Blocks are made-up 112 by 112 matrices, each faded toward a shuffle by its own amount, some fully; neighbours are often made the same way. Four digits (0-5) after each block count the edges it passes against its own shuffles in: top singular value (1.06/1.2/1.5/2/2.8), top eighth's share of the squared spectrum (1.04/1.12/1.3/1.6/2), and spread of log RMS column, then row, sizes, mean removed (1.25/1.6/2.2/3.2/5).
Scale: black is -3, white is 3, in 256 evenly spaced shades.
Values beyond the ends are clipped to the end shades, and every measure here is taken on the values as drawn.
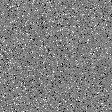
0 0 0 0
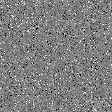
2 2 1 0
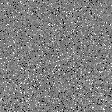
3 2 1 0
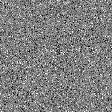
3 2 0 1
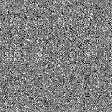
4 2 2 1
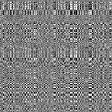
5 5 4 4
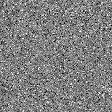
3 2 0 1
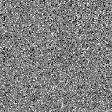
4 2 1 1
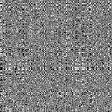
5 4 3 3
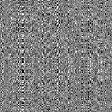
5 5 4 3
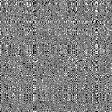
5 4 3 3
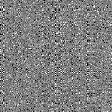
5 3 3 2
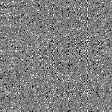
4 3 2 1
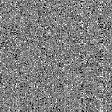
4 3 2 1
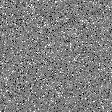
2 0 0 0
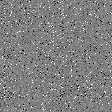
3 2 1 1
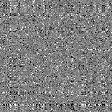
4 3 2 3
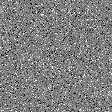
2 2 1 0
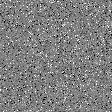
1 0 0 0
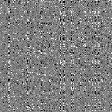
5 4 3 2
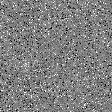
3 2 0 0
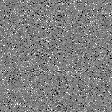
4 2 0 1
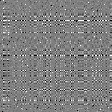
5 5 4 4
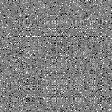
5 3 2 2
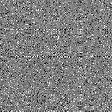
4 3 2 2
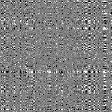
5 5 4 4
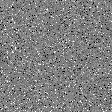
0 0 0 0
